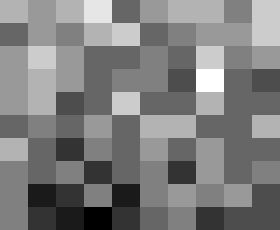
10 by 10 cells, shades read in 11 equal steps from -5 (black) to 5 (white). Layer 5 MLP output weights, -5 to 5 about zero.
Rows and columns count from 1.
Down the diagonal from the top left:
2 1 1 -1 3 2 -1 1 1 -2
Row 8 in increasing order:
-3 -3 -1 -1 -1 0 0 0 0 1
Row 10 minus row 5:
-1 -5 -2 -4 -6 0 1 -5 -1 -1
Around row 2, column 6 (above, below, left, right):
1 0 3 0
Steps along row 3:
up down down same up down up down up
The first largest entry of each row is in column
4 5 2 8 5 6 1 8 7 1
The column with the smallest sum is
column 3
